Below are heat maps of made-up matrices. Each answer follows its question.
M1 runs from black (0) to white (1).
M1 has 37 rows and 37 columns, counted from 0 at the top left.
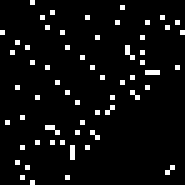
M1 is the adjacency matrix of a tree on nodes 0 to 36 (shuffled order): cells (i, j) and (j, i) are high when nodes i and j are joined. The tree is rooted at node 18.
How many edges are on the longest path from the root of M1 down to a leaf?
9
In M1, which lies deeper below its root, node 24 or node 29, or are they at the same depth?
the same depth
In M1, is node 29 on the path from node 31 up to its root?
yes
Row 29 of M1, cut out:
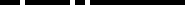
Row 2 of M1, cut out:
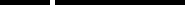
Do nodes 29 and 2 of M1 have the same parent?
no
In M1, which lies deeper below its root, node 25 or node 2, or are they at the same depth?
node 2
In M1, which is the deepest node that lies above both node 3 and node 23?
4
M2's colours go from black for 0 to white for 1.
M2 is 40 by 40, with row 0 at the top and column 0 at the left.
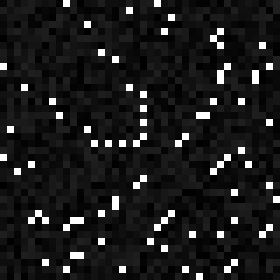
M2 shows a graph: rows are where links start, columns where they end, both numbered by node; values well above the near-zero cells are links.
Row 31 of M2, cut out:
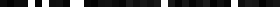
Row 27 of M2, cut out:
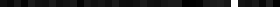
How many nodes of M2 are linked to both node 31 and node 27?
1
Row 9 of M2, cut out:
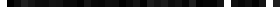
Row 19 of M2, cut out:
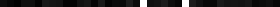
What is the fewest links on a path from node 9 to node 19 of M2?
3
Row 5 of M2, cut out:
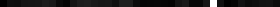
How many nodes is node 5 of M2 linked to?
1
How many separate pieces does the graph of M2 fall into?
5
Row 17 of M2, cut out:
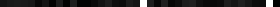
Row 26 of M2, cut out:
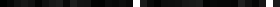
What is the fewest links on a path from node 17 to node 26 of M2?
2
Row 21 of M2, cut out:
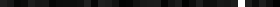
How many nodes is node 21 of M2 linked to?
1
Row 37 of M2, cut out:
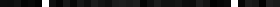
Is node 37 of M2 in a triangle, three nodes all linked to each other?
no
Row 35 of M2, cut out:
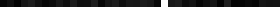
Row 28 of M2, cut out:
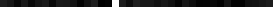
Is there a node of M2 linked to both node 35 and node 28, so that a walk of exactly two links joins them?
no
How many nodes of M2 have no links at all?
0
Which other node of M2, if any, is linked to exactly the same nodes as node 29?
node 8
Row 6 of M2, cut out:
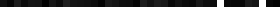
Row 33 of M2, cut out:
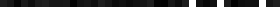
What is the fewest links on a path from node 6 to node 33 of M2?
2
